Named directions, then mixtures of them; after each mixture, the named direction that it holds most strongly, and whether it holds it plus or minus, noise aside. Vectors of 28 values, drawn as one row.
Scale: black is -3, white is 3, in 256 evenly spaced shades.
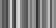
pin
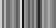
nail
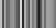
nail, plus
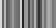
nail, plus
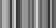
pin, minus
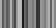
pin, plus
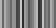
nail, plus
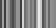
nail, minus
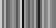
nail, plus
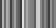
nail, minus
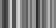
pin, plus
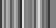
nail, minus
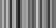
pin, minus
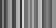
nail, minus
